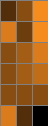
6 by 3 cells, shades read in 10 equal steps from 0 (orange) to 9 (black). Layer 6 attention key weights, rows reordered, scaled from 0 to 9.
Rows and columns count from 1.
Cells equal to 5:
1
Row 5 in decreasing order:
4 4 4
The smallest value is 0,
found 2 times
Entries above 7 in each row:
0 0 0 0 0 1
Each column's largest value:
6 6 9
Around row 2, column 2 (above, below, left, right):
4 3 1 0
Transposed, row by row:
6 1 4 4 4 1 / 4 5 3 3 4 6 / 0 0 1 2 4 9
